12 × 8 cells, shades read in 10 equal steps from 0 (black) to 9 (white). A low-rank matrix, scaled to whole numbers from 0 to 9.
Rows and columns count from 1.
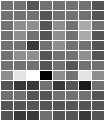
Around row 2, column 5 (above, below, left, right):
4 5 3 4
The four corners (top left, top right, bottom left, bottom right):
4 3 3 3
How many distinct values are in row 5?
4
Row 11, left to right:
3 3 3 3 3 3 3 3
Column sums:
46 50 46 37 48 44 51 41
